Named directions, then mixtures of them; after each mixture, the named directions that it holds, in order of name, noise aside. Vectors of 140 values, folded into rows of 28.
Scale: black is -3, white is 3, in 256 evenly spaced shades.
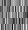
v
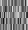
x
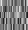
x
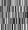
v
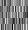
v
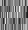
v, x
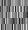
v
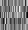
v, x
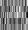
v, x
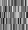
x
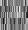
v, x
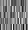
v, x
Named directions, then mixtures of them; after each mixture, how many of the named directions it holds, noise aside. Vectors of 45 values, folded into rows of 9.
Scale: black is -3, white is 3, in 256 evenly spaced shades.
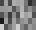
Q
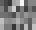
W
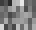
two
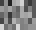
two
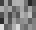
one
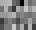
one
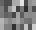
one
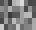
two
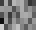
one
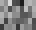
two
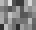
two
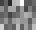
two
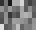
two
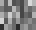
one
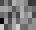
one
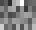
two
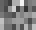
one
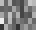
one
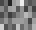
two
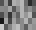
one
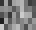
one
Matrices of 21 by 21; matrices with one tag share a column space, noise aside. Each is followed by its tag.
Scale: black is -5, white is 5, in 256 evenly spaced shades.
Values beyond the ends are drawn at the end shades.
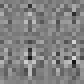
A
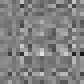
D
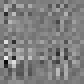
A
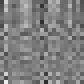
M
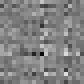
D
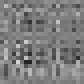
A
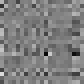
D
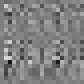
A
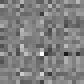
D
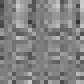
M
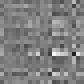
D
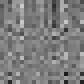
M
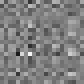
D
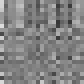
M
